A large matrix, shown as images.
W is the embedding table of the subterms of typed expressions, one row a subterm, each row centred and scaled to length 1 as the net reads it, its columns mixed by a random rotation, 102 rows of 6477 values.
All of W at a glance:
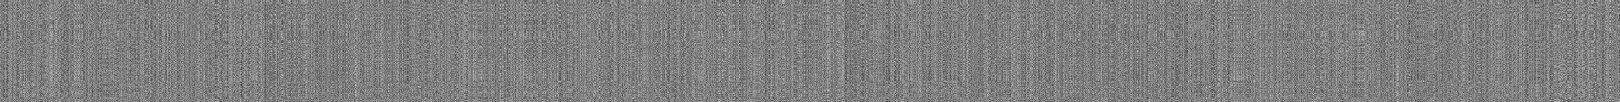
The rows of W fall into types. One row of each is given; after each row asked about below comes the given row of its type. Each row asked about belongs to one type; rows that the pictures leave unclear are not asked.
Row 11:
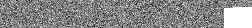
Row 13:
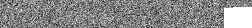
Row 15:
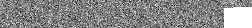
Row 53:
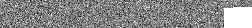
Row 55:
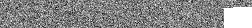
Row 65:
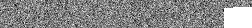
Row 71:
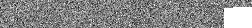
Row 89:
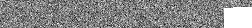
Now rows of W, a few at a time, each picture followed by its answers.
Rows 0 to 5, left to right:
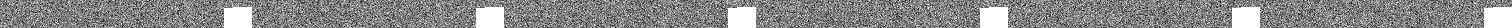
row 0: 89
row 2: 71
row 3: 89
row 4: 13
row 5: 13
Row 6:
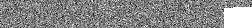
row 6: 65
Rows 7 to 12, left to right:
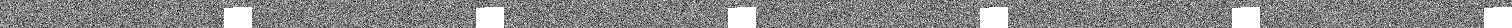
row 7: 71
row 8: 13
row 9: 55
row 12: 71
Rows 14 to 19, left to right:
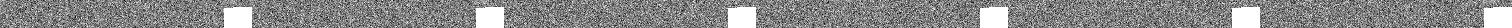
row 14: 15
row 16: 55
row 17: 11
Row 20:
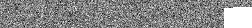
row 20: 65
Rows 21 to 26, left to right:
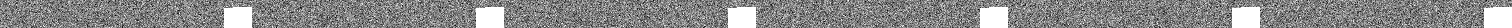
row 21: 89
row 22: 15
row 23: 89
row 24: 65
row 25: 13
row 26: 13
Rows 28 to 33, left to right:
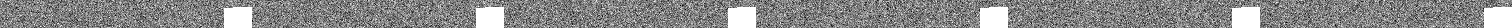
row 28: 89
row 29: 89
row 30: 11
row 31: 65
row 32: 55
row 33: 65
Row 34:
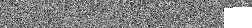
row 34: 65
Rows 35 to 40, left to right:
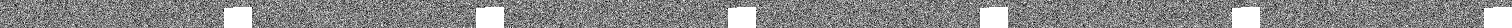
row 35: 65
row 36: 71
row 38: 13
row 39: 65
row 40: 65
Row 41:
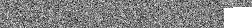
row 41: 15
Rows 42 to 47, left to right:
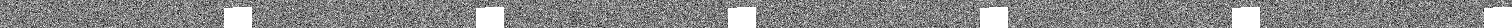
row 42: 89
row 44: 11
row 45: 53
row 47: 65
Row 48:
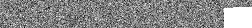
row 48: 15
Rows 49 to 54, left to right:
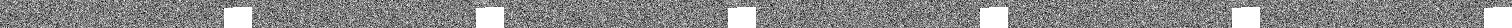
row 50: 15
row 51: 15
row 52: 65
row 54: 11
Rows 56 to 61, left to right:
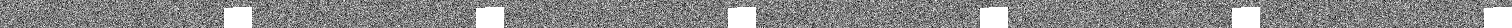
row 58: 11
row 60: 71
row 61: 15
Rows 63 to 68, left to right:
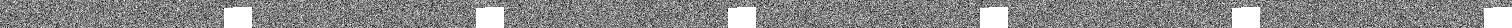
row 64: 71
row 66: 13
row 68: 89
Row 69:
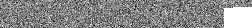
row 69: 71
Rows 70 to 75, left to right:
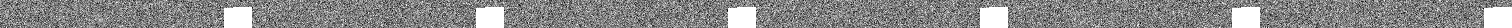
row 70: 15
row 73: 13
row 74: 71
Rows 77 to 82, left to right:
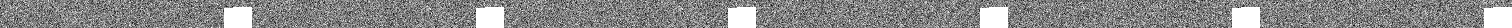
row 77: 71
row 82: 71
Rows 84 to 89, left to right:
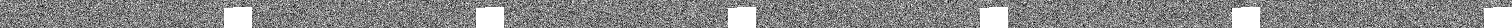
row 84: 53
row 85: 53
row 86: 55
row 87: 55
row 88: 65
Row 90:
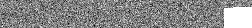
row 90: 11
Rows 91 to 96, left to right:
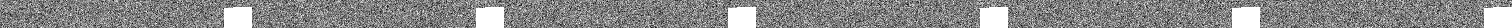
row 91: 11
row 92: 71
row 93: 13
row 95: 53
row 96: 89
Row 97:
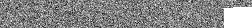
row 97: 55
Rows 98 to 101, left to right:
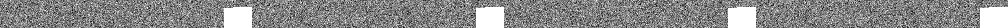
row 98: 55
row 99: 13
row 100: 11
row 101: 13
